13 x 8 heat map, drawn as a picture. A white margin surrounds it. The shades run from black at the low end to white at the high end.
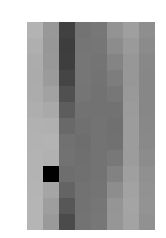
There is no overall slope. On average the colour sits 50% of the way up the scale. The bottom left is the roughest part. Streaks run downward. One lone cell stands out, far lower than its neighbours.
